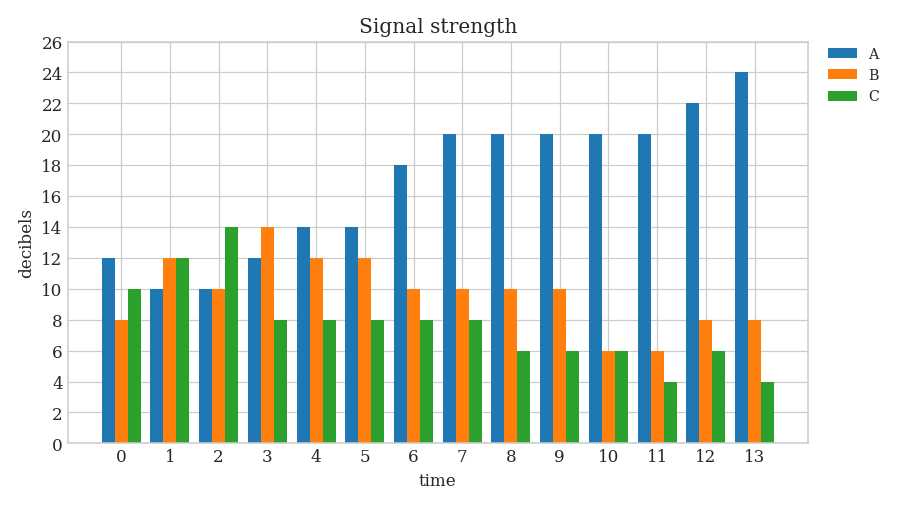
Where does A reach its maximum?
13
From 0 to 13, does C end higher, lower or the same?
lower
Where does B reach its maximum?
3
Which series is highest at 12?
A
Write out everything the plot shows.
Title: Signal strength
x-axis: time, ticks 0 1 2 3 4 5 6 7 8 9 10 11 12 13
y-axis: decibels, ticks 0 2 4 6 8 10 12 14 16 18 20 22 24 26
Legend: A, B, C
Values:
A: 12 10 10 12 14 14 18 20 20 20 20 20 22 24
B: 8 12 10 14 12 12 10 10 10 10 6 6 8 8
C: 10 12 14 8 8 8 8 8 6 6 6 4 6 4
